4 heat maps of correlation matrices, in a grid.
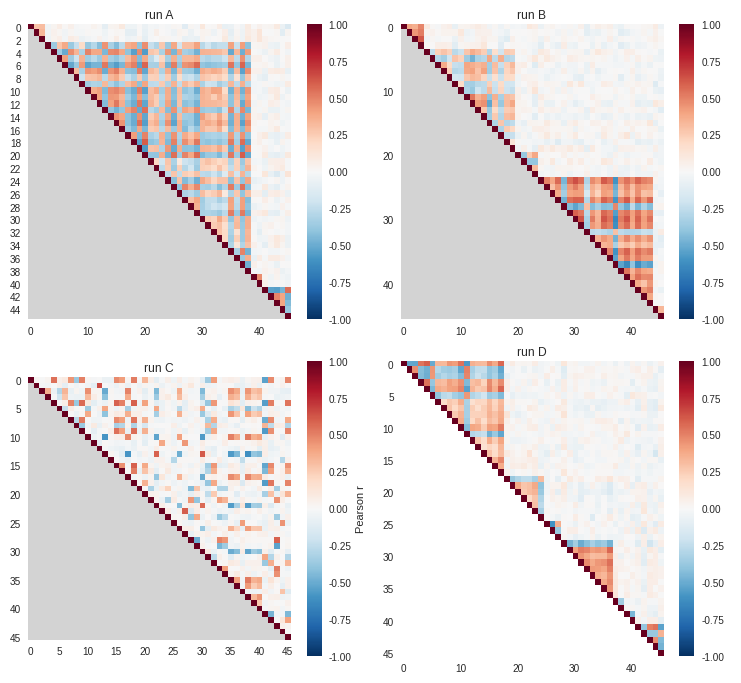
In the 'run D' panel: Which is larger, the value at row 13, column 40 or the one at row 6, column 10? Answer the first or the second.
the second
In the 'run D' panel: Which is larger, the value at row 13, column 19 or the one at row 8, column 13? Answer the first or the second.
the second
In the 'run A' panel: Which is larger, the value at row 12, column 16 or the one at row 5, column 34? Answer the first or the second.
the first
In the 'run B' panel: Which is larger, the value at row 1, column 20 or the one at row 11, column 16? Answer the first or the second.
the second
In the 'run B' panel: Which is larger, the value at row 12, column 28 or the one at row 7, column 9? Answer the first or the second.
the first
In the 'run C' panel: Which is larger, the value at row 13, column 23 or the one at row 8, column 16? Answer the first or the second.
the first
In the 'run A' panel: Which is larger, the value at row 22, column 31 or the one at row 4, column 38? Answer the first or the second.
the second
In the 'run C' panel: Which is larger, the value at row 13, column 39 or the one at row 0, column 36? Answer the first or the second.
the second
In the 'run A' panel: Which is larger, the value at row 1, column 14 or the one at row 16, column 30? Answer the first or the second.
the second
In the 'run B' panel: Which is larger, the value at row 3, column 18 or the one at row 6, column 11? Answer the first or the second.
the second
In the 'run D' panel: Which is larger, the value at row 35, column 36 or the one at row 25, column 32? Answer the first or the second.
the first
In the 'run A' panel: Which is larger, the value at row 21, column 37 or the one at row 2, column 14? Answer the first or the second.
the second
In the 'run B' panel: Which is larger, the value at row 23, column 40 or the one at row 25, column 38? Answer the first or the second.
the second
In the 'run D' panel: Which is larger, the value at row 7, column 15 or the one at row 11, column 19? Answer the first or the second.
the first
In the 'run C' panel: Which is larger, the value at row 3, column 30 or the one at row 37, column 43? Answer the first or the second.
the second
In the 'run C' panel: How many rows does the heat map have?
46
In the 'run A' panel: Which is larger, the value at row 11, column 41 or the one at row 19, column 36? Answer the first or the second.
the second
